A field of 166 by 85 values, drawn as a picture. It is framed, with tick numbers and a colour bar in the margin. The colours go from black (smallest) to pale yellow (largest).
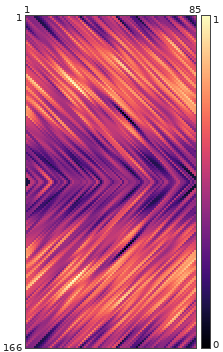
On average the colour sits 50% of the way up the scale. Stripes running across repeat 2 times from top to bottom. There is no overall slope. It is mirror symmetric from top to bottom.
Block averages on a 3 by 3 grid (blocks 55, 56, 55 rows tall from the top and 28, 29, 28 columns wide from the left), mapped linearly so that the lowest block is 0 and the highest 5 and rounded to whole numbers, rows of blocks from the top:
4 5 5
0 1 0
4 5 5
